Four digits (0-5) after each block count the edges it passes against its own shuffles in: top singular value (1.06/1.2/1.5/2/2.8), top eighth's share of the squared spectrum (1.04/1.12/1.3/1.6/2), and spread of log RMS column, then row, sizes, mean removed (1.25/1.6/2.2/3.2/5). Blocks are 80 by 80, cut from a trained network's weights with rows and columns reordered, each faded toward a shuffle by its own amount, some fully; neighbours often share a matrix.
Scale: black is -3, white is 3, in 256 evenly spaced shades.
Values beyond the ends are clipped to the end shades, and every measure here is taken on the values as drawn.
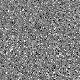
2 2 1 1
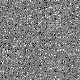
2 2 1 2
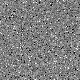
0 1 0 0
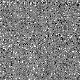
2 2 1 2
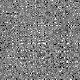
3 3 1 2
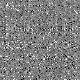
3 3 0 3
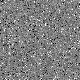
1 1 0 0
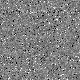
1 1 0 0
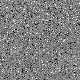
1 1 0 0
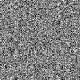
3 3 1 1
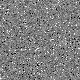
0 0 0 0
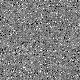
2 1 0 1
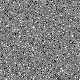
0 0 0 0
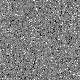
1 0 0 0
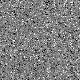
2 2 1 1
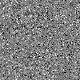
2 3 1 1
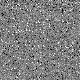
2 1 1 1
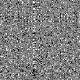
3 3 2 2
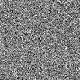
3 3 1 0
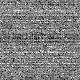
4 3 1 2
